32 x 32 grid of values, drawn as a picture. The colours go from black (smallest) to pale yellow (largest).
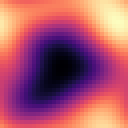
Ninth with the lowest average: centre. Ninth with the highest average: top right. Stripes: none. Calmest part: centre. Lone odd cells: none.
